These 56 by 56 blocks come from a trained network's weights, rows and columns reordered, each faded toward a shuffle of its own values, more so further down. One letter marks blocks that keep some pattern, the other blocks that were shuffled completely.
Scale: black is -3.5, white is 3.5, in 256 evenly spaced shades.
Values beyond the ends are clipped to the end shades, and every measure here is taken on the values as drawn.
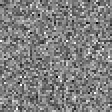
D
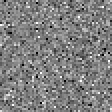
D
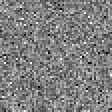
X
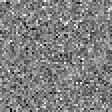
X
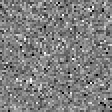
D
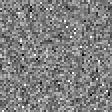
D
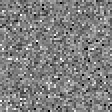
D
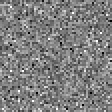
X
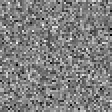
X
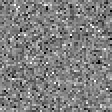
X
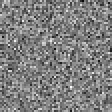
X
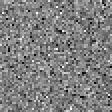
X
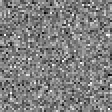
X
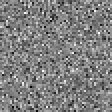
X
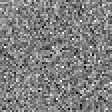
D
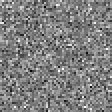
D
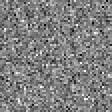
X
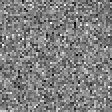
D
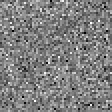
X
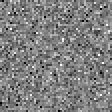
X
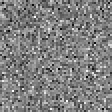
X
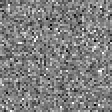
X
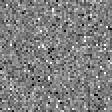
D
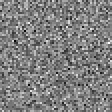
D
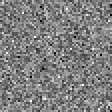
X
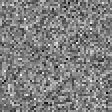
X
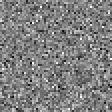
D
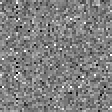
D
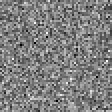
X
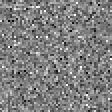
D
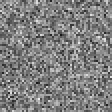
D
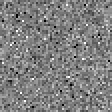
X
